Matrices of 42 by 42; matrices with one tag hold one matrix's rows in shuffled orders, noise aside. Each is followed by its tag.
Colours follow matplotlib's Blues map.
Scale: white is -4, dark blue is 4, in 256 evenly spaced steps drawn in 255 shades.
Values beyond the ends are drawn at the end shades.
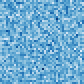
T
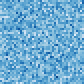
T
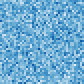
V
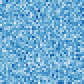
V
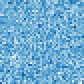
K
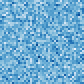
V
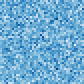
T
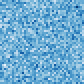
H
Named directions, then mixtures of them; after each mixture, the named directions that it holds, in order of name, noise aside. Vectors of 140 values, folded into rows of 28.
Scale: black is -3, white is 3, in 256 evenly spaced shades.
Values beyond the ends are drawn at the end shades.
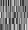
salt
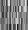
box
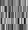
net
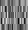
net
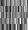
box, net, salt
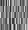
box, salt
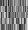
net, salt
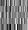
box, net, salt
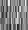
box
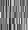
box, salt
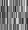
box, net, salt
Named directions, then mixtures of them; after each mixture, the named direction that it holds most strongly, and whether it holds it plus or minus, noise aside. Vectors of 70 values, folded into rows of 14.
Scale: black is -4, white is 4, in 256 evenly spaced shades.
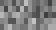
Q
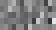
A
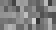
A, minus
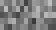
Q, minus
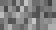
Q, plus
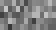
Q, minus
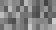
Q, plus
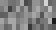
A, minus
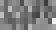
A, plus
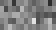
Q, plus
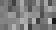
A, minus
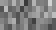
Q, minus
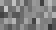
Q, minus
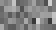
A, plus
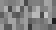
Q, minus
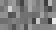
A, plus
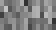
Q, minus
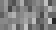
A, minus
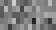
Q, minus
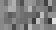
A, plus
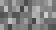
Q, minus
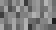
Q, minus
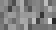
A, minus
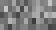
Q, minus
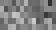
Q, plus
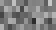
Q, minus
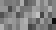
A, minus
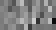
A, minus
